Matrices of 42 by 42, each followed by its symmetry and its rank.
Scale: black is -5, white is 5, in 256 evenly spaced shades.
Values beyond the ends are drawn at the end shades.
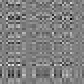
neither, rank two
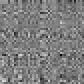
neither, rank five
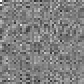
neither, rank five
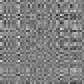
neither, rank three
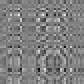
neither, rank two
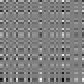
neither, rank one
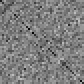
symmetric, full rank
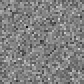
symmetric, full rank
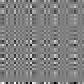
neither, rank one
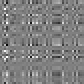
neither, rank two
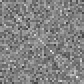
symmetric, full rank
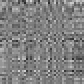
neither, rank three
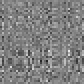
neither, rank five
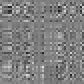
neither, rank three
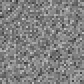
symmetric, full rank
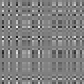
neither, rank one
